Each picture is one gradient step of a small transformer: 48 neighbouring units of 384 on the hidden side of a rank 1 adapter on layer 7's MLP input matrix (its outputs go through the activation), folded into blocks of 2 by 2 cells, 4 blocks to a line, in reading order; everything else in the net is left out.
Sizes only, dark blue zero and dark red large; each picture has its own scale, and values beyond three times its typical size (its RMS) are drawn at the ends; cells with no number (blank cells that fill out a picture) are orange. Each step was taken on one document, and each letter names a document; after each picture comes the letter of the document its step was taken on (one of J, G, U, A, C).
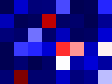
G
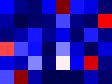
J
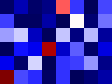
J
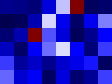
J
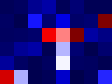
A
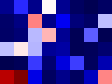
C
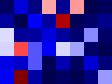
C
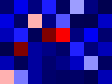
C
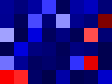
J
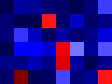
G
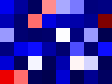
J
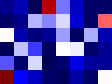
C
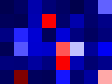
G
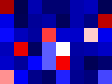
A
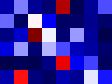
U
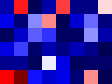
U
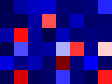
G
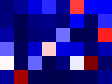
J
